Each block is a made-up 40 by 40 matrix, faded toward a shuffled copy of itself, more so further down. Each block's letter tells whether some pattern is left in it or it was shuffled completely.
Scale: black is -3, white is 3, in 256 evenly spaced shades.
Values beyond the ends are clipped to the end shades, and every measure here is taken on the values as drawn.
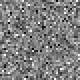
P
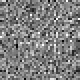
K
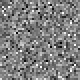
P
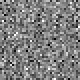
K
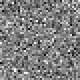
P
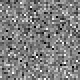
P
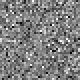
P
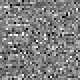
K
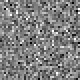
P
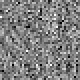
K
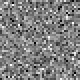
P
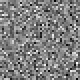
K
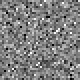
P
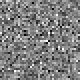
K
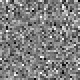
K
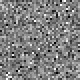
P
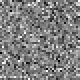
K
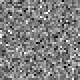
P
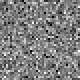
K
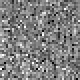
P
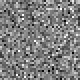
P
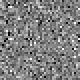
K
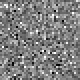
P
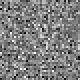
K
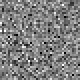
K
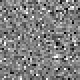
K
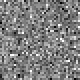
K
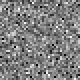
P
